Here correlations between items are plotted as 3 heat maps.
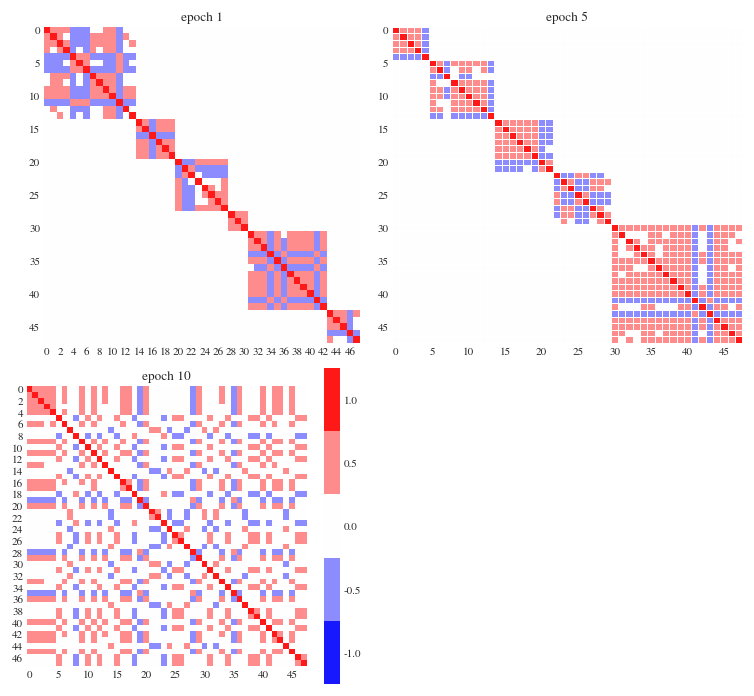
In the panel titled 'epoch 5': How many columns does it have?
48
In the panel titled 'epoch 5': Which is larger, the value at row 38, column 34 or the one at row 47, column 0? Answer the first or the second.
the first
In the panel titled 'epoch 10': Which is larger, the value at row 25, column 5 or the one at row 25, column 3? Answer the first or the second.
the first
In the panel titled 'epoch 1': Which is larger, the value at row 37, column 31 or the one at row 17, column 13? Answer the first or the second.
the first
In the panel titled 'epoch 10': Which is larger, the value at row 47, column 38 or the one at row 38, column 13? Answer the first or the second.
the first
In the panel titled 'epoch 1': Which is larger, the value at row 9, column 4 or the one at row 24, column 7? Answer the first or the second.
the second
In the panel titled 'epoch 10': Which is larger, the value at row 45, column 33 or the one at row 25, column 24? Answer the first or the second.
the first
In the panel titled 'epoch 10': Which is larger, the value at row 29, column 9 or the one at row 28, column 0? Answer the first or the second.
the first
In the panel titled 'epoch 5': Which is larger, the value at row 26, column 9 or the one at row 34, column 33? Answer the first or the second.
the second
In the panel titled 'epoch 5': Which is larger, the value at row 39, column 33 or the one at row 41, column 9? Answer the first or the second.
the first
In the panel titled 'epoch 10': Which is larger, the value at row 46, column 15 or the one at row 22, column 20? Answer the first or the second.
the first
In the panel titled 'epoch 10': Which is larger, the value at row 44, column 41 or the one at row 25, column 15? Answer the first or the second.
the second
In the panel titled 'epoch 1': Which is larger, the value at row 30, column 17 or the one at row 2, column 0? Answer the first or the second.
the second
